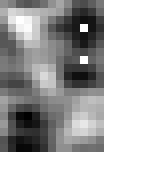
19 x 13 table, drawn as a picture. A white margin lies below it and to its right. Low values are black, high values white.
Odd rows or columns: none. Lone odd cells: 2, each higher than its neighbours. Grain: blotchy.
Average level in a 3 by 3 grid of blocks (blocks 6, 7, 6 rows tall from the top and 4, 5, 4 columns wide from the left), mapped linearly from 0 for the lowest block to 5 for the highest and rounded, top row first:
530 / 242 / 025
